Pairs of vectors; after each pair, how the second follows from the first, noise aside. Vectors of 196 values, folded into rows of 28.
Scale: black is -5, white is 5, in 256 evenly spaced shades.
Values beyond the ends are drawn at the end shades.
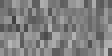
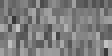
sign-scrambled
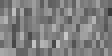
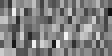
scaled up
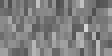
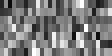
scaled up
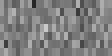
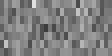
negated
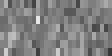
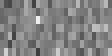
sign-scrambled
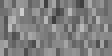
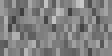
negated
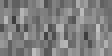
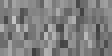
negated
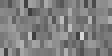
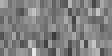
shuffled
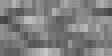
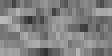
negated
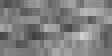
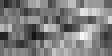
scaled up
